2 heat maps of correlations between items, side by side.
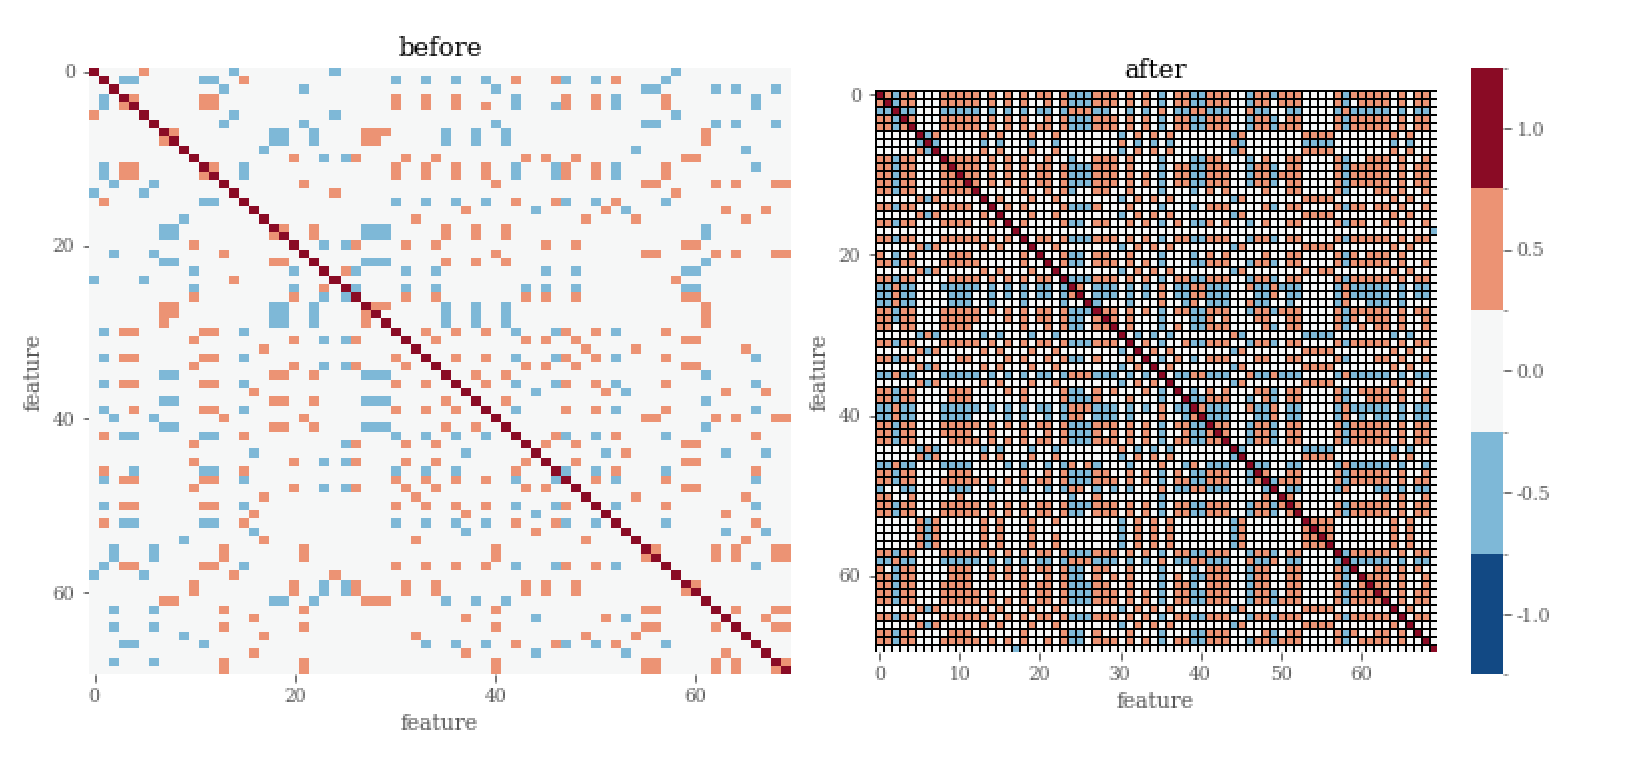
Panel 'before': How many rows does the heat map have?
70
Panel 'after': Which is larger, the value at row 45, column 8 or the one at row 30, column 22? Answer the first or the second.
the first
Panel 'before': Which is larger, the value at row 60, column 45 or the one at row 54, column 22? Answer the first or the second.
the first
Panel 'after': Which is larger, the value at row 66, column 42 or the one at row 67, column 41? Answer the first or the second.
the second
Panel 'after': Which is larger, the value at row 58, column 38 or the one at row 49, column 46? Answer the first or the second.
the second
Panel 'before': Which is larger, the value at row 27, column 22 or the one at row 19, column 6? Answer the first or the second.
the second
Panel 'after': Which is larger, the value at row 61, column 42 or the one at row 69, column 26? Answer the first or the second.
the first
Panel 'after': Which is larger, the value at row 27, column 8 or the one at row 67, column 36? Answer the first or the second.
the first
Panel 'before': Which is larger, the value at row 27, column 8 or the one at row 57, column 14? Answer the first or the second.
the first
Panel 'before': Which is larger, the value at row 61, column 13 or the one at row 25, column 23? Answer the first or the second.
the second
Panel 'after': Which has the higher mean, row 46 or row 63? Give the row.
63
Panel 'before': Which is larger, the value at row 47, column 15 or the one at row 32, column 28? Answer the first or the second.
the second
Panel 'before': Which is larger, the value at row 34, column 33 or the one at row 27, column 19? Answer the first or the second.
the first
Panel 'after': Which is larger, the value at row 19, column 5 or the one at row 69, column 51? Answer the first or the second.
the first
